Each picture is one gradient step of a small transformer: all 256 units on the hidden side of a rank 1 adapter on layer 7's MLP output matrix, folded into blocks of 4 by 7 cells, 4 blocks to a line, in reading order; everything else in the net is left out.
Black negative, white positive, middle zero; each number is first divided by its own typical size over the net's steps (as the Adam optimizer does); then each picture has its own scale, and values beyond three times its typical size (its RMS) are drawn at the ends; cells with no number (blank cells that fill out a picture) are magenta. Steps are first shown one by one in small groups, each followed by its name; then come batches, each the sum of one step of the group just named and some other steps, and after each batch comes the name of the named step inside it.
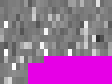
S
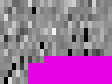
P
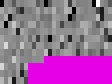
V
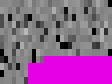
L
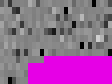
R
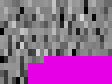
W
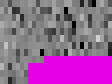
R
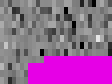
R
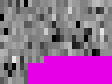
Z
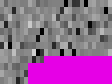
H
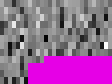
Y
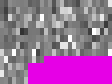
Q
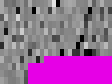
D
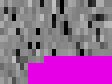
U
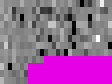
H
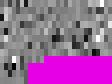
Z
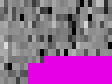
Q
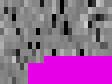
U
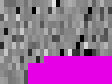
D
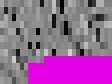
U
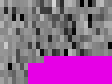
U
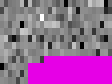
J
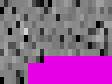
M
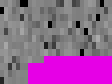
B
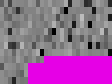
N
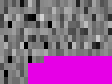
J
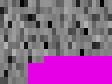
B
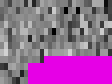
N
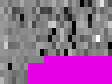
N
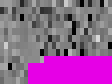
B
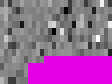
N
